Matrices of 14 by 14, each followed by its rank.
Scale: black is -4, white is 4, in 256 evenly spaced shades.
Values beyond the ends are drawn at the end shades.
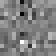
three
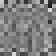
three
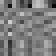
two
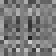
two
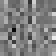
three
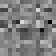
three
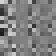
two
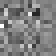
three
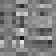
two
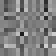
two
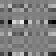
one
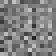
three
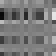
one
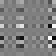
one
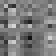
two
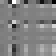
one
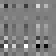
one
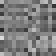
three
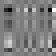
one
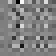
two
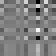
one
